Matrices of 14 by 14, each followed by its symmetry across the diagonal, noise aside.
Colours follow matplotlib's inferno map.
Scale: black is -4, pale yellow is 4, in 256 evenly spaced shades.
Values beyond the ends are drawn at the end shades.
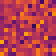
antisymmetric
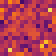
symmetric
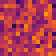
neither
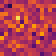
neither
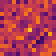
symmetric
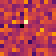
antisymmetric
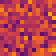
neither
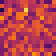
neither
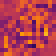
antisymmetric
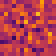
antisymmetric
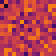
symmetric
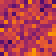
symmetric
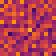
symmetric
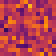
antisymmetric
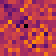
symmetric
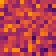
neither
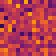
antisymmetric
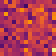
neither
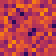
symmetric
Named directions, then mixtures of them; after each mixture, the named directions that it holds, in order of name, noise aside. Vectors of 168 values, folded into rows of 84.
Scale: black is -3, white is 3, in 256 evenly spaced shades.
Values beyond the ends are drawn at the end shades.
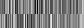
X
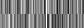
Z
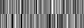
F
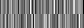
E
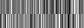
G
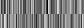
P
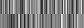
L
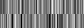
F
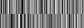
F, L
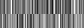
E, G, X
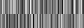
E, L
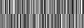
L, Z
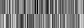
E, P, X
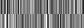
E, P, Z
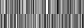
P, Z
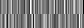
E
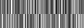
E, G, X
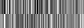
P, X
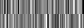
E, P, Z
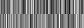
G, P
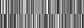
P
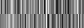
G, Z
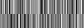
L, Z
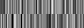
F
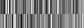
F, P, X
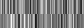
L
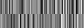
L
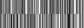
G, L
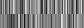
L
